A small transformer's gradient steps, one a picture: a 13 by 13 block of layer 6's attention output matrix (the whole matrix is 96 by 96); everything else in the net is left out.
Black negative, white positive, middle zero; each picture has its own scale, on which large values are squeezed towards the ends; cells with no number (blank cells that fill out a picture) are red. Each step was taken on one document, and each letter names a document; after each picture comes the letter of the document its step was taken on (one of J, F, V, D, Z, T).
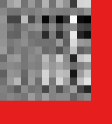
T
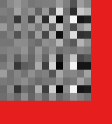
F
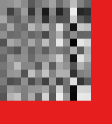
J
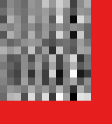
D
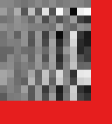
F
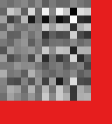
T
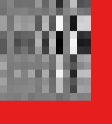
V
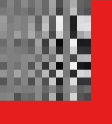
V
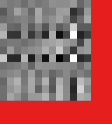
D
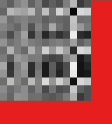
T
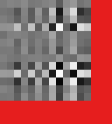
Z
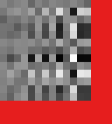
F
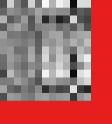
T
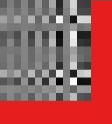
V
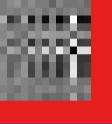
J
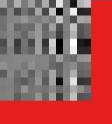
V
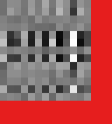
D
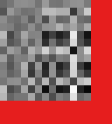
T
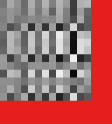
D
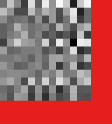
J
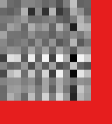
D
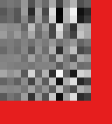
Z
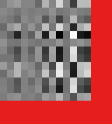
F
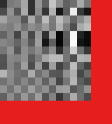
F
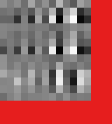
Z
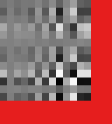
Z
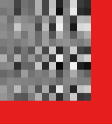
V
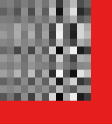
Z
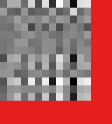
D
